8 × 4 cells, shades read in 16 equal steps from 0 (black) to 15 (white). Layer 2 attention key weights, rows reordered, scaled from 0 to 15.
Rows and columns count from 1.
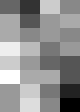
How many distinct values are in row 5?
4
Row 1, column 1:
6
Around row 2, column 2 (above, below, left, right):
3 8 10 9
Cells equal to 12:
3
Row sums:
29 34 35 41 32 40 30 30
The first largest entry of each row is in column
3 1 1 1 1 1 2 2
